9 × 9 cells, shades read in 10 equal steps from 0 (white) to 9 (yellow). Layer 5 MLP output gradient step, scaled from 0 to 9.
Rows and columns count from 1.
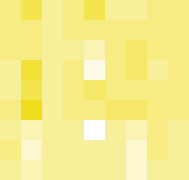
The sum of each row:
46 44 42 42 46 50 31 34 33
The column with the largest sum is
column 2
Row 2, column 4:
5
